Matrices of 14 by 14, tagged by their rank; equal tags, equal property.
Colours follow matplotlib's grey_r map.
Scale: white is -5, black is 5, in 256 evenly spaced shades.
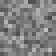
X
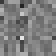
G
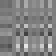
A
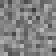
X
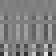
A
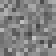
X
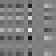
A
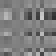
A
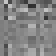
G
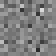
G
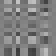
A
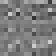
G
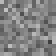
X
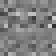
G
